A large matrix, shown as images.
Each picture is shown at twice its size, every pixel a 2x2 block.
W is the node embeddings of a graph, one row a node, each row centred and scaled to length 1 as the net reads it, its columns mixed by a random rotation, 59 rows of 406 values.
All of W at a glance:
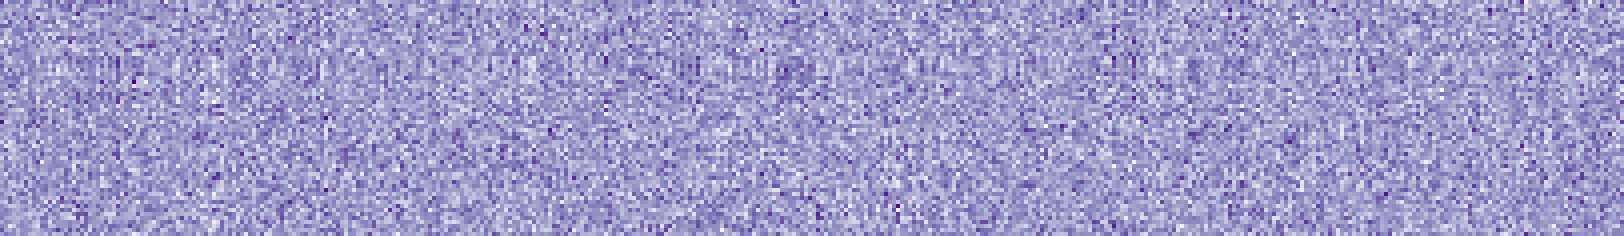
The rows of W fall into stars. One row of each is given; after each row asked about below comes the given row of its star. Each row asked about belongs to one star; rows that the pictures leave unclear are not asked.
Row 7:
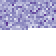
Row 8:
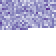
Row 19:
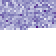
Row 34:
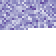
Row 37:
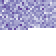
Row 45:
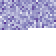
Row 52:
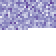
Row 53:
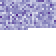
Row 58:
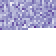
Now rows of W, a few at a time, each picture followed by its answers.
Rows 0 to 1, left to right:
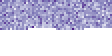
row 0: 7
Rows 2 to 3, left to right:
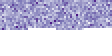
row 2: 45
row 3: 19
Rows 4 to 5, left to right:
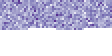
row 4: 52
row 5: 19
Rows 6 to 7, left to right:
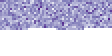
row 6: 8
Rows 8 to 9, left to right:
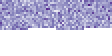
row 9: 7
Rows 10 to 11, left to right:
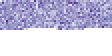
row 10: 34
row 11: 52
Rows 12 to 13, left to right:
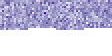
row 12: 58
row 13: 58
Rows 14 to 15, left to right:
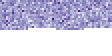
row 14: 7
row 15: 34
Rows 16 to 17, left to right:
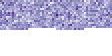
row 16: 8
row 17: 8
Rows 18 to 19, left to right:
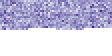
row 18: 8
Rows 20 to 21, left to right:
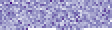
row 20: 8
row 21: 58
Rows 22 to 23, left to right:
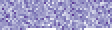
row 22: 19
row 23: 53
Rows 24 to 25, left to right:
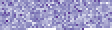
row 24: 19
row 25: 37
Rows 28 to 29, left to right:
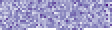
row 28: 58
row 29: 53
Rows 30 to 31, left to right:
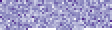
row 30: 37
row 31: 52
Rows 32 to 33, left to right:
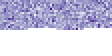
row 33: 34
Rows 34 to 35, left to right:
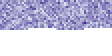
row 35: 45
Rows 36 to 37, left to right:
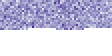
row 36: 7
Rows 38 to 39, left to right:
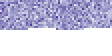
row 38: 34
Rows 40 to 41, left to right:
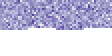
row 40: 52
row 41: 45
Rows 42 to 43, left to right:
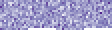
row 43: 58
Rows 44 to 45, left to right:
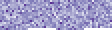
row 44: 58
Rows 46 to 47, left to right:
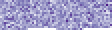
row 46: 45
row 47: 19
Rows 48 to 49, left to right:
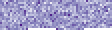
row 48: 37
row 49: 8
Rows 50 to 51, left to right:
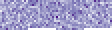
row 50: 58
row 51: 53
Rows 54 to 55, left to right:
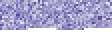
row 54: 53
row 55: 37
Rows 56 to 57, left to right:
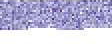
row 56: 7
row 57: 7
